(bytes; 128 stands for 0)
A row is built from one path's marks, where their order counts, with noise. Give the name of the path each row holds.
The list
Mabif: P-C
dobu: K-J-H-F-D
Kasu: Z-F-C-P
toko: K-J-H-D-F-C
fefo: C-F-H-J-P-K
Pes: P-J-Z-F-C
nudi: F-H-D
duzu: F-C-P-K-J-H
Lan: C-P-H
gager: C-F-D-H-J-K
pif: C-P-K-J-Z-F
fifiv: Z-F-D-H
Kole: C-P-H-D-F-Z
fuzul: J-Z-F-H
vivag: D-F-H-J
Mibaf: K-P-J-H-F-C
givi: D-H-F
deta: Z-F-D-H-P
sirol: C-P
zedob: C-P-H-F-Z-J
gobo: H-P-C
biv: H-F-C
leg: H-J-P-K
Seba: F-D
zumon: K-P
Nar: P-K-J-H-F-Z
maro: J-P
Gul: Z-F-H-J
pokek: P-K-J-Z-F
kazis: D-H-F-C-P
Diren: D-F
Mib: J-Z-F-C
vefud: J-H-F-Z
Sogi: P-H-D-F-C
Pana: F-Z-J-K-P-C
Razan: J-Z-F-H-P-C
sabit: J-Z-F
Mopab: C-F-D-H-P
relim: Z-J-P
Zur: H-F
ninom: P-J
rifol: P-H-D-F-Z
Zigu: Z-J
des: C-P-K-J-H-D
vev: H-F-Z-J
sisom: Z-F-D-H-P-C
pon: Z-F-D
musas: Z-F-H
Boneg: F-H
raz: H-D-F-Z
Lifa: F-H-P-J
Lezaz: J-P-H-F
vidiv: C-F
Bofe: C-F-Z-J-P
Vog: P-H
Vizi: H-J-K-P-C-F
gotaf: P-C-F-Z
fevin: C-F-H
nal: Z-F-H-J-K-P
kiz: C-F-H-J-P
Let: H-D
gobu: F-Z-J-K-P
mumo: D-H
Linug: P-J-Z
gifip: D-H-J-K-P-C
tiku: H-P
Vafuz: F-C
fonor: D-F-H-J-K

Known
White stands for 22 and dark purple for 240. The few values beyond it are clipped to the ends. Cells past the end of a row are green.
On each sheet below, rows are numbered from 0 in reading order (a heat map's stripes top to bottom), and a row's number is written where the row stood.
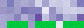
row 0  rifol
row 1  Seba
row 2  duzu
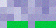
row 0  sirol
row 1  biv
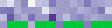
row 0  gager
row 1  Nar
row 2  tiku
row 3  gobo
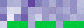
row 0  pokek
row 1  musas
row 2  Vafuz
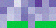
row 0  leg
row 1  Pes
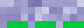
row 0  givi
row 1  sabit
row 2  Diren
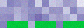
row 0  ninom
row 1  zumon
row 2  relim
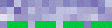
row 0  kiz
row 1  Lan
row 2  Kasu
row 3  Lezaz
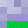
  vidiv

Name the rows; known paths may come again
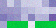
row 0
mumo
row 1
duzu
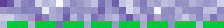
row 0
Gul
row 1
fifiv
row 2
vev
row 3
Vizi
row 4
deta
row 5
pon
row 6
Let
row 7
Diren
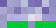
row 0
Boneg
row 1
kiz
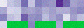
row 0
des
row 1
ninom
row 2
fuzul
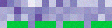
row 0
Sogi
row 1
gobu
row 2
Vog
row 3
Zigu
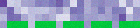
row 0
sisom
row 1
Kasu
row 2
fefo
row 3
biv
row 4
Seba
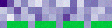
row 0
Razan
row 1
gager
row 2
Pana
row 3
sabit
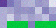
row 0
musas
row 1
relim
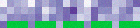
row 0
Bofe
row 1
vefud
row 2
gifip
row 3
zedob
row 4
kazis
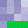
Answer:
Mabif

